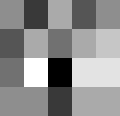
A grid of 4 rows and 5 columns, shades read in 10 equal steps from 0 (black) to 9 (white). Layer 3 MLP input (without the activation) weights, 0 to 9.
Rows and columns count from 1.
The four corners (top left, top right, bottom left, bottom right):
5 5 5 6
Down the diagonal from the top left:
5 6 0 6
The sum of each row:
21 26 29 24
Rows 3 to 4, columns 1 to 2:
4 9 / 5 5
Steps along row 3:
up down up same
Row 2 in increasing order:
3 4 6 6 7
